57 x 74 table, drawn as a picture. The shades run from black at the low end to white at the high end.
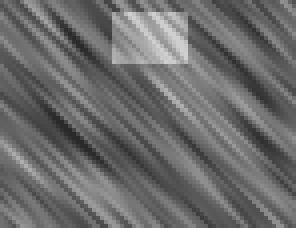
The halves do not mirror each other. Overall the values sit about 40% of the way up the scale. In the top middle lies a patch that is higher than the rest. The ninth with the highest average is the top middle. Streaks slant down to the right.
